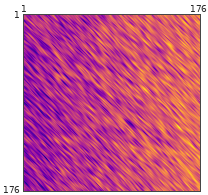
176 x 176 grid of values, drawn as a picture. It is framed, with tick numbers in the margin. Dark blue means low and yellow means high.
Overall the values sit about 50% of the way up the scale. The grain runs diagonally down to the right. The field climbs toward the right.
